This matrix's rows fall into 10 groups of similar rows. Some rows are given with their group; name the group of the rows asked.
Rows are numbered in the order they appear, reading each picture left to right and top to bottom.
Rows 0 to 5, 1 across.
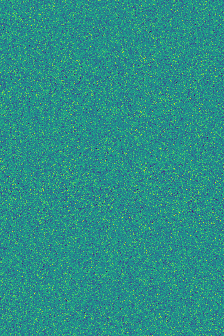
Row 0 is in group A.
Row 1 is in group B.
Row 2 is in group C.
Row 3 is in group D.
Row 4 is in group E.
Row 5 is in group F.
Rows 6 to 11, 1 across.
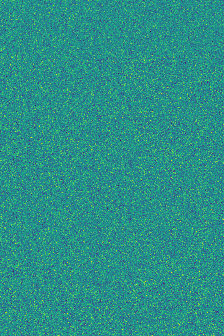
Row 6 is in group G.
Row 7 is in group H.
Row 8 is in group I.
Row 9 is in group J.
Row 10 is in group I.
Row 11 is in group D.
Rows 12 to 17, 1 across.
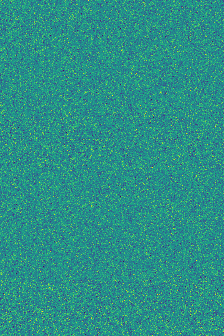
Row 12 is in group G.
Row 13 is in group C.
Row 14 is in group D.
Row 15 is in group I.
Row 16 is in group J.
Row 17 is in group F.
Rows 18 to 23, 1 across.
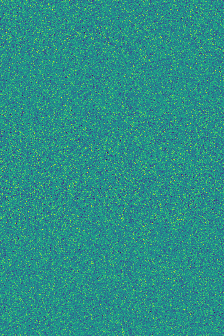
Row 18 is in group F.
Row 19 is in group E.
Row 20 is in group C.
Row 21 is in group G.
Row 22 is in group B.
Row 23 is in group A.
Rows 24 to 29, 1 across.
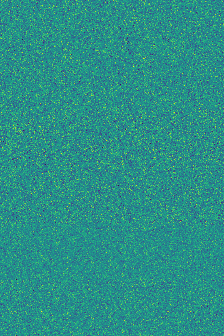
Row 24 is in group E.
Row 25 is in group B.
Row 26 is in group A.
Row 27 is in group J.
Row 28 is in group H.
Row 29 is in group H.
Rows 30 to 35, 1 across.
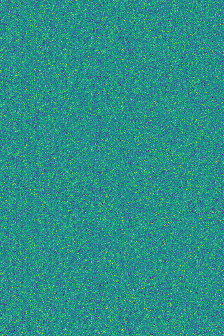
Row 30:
E
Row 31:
G
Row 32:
I
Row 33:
D
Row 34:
C
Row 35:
E
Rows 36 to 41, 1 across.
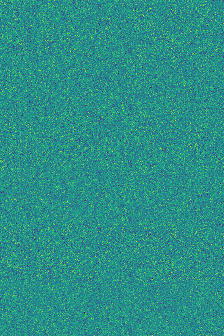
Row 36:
I
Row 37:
A
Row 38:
C
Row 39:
H
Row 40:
I
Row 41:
F
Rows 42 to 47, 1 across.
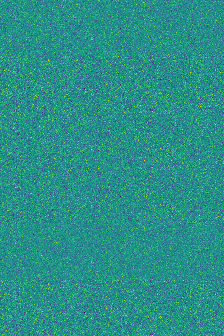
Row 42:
B
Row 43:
F
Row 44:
I
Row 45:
I
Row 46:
H
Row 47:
F
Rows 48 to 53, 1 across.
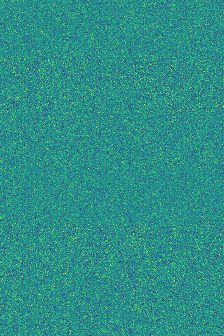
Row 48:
H
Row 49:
I
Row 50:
J
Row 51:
G
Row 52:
E
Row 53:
A
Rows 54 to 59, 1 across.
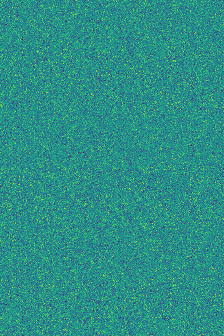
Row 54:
E
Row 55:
J
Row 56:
D
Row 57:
F
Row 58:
D
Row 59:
E
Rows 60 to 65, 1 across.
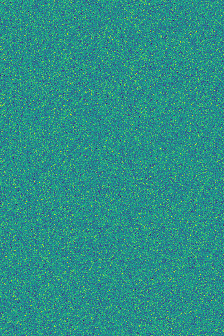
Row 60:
C
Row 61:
C
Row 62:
C
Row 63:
I
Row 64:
D
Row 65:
I
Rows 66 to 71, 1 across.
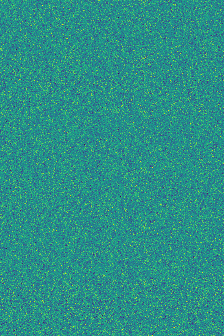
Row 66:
J
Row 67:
B
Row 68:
F
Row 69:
C
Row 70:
E
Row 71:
D
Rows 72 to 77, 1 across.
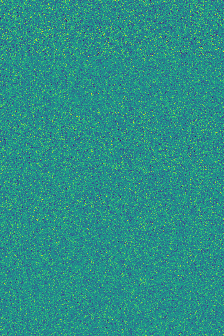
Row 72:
F
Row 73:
G
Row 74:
B
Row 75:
F
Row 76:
H
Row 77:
C
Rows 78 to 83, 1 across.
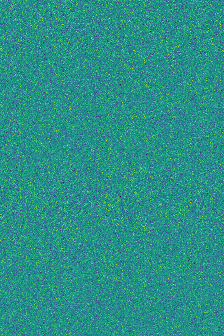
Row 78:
J
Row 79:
J
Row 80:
H
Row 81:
C
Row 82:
B
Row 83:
J
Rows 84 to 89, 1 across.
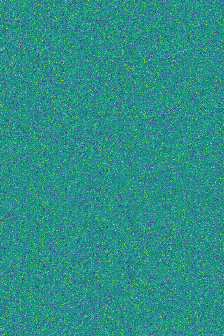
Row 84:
G
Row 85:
J
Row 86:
D
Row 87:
E
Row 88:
E
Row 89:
C
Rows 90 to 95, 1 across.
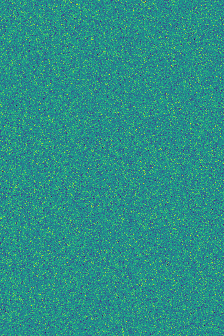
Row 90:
B
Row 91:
J
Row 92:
F
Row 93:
G
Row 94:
F
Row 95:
A
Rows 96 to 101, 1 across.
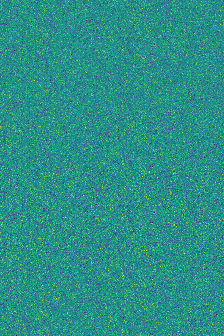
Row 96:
E
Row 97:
B
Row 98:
A
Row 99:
E
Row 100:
A
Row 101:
H
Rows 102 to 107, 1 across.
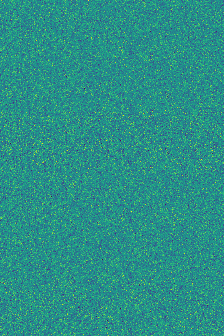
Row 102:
G
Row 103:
F
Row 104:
F
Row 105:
G
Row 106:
A
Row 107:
C
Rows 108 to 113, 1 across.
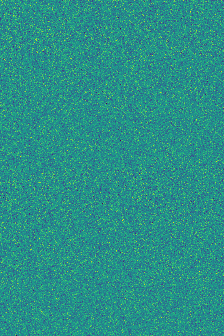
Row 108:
F
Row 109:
C
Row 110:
I
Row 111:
A
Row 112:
I
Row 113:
H
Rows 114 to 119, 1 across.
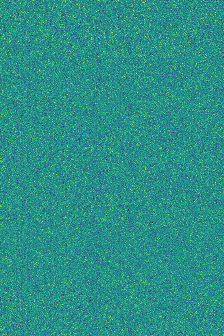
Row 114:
B
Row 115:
I
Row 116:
C
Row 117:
E
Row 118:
F
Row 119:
C
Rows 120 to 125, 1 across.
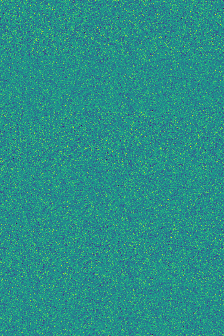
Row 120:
F
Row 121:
E
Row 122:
C
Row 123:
H
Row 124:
E
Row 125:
E
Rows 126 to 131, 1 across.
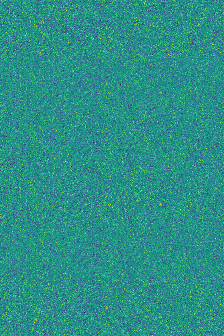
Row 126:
D
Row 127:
C
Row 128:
E
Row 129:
C
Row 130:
E
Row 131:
F
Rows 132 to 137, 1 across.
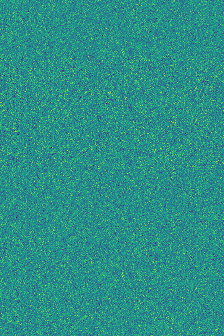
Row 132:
A
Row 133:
C
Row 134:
I
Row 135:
J
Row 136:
A
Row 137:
I
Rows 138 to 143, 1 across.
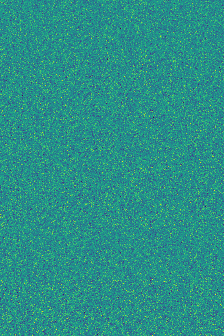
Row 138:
C
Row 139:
E
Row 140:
D
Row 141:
C
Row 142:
F
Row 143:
F
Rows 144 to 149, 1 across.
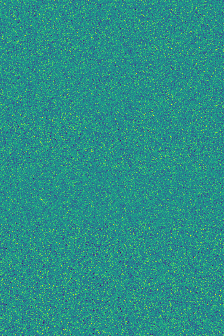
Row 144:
I
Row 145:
I
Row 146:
B
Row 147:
H
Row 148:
E
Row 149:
E
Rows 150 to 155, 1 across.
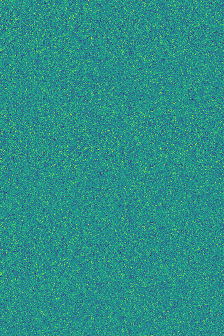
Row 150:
G
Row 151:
D
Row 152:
C
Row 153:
E
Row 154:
G
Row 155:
H
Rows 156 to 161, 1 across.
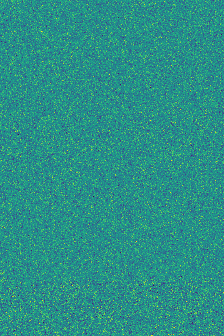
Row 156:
H
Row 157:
J
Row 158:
I
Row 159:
B
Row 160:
C
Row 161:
D
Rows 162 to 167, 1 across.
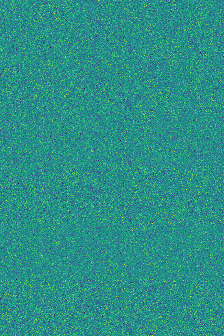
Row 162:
J
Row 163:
F
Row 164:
B
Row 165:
D
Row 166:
H
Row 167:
F
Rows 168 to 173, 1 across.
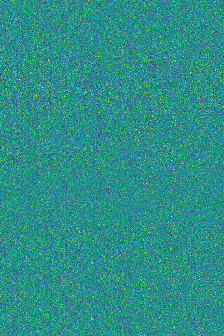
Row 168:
G
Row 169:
F
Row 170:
I
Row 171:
I
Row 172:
B
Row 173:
B
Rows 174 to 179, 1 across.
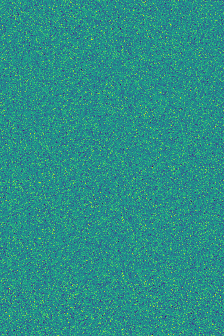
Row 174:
B
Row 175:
C
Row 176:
D
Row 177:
A
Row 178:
A
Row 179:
D
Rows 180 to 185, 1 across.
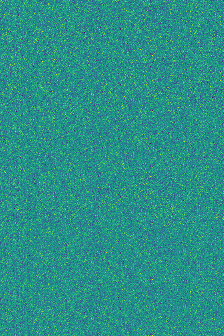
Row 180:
F
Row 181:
H
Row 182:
A
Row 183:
I
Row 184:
F
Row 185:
F
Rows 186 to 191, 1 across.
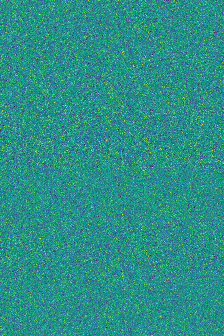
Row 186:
A
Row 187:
E
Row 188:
F
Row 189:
B
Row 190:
A
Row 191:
C
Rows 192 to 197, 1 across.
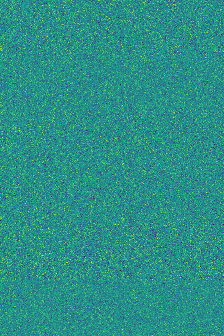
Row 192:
J
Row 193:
C
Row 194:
A
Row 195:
G
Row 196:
F
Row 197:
D
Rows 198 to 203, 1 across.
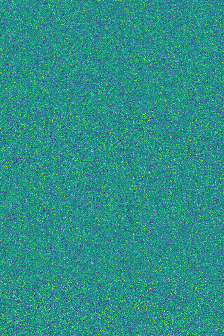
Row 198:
J
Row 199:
D
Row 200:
B
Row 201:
E
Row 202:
B
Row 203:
I
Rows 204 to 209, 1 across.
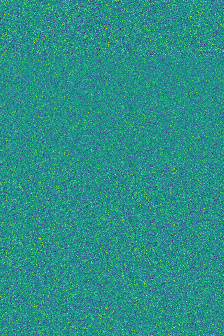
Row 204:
F
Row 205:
G
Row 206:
G
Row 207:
A
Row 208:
A
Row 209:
D
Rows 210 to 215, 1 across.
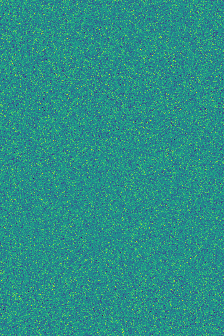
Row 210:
F
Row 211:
J
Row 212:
I
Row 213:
H
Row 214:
C
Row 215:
A
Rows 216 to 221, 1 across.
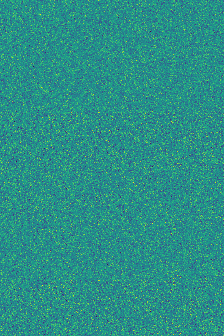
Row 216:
A
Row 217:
H
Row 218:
J
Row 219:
F
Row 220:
J
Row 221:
J
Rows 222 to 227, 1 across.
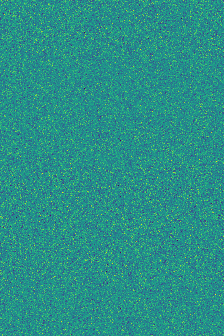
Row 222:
F
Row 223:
F
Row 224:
I
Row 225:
J
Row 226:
C
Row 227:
E
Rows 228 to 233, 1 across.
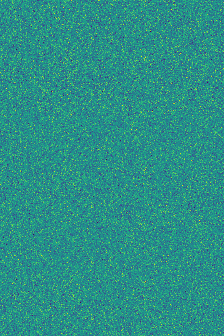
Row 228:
J
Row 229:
D
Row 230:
C
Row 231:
B
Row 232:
H
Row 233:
B
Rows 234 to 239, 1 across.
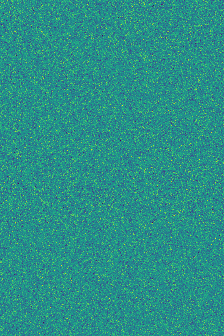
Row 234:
H
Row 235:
D
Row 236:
I
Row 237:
D
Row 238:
E
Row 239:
J
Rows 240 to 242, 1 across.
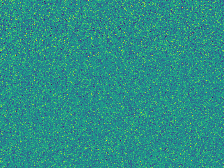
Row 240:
G
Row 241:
G
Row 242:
C
